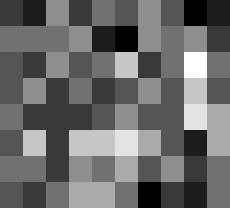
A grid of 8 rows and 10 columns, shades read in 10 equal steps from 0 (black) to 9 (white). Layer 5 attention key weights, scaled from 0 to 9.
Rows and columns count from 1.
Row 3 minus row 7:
-1 -2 3 -2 0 1 -1 -1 7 0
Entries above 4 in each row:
2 3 3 3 3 6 3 2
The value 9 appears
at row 3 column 9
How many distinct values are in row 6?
6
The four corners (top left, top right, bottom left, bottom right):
2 1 3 4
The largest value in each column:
4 7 5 7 7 8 6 5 9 6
